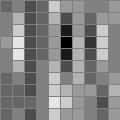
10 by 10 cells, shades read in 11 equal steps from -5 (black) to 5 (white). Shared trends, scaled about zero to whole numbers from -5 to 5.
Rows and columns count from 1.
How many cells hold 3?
9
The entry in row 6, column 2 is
2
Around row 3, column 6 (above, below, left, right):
-2 -5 1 1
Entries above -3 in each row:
10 10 9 8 9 10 10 10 10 10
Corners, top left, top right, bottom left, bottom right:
-1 1 -1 1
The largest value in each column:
1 4 -1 0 4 3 2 1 3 2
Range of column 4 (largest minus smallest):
1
